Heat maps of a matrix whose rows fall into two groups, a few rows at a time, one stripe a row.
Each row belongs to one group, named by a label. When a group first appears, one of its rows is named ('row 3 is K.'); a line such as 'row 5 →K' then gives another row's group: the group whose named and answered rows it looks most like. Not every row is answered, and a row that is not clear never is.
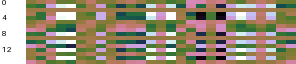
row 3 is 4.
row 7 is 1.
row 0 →1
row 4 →4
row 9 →1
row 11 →1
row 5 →1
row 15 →1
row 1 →4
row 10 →4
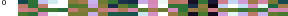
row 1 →4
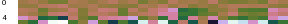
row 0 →1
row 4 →1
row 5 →4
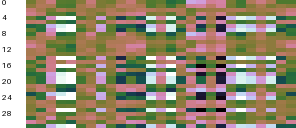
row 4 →4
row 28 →1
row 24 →4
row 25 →1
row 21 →1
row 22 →1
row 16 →4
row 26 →1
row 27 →4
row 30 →1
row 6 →4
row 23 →4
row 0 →1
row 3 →1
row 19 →4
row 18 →4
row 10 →1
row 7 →4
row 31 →4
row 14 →4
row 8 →1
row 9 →1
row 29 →1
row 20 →4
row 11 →1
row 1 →1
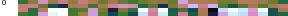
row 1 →1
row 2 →4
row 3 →4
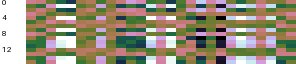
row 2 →1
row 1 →4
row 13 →1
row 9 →4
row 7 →4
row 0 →1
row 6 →1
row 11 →4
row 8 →1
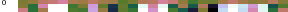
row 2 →4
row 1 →4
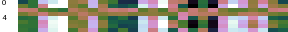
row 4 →4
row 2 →1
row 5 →4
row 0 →4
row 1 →4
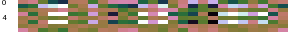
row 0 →1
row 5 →4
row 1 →4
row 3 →4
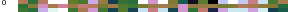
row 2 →4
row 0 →4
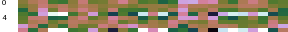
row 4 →1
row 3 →4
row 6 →1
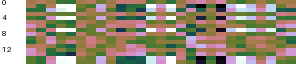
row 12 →1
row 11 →1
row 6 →1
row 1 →4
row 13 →1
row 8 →1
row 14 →4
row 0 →1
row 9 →1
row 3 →1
